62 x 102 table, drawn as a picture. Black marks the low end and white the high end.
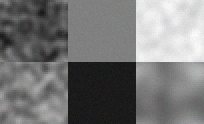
It is made of 2 by 3 panels. Panel 1,1: low, blotchy. Panel 1,2: middling, flat. Panel 1,3: very high, blotchy, faint in contrast. Panel 2,1: middling, blotchy. Panel 2,2: very low, flat. Panel 2,3: middling, smooth.
